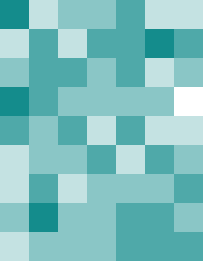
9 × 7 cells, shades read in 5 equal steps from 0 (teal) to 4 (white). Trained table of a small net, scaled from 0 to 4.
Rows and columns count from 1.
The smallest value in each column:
0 0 1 1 1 0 1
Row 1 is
0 3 2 2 1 3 3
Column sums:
17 13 18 17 13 16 19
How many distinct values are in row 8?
3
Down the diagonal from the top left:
0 1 1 2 1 1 1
